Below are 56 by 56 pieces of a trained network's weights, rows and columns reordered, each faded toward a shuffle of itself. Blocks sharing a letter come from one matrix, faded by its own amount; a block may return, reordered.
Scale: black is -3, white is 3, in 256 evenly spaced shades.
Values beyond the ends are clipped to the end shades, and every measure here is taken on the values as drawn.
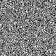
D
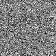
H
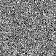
H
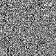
H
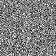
H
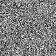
H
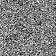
H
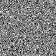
D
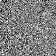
D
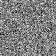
D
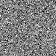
D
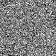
H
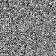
D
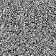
H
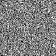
H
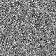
D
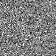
D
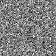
H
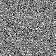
D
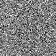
H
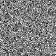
H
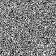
H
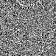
H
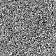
D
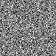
D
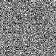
H
